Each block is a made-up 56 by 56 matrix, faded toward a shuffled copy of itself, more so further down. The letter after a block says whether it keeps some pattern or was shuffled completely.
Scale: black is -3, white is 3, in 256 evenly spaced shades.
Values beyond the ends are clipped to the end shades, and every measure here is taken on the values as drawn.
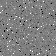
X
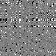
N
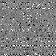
N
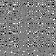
N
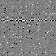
N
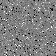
X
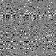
N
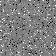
X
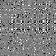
N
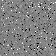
X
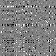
N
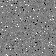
X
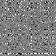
N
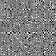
N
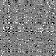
N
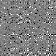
N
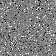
X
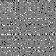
N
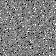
X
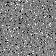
X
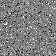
X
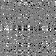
N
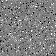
X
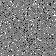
X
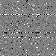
N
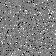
X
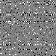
N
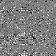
N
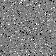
X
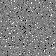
X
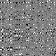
N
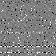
N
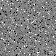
X
